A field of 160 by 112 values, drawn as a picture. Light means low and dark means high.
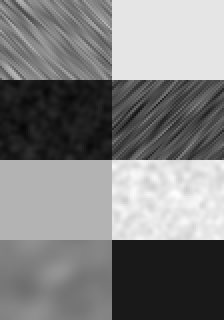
It is made of 4 by 2 panels. Panel 1,1: middling, slanting down to the right. Panel 1,2: very low, flat. Panel 2,1: very high, blotchy, faint in contrast. Panel 2,2: high, slanting up to the right. Panel 3,1: low, flat. Panel 3,2: very low, blotchy, faint in contrast. Panel 4,1: middling, smooth, faint in contrast. Panel 4,2: very high, flat.
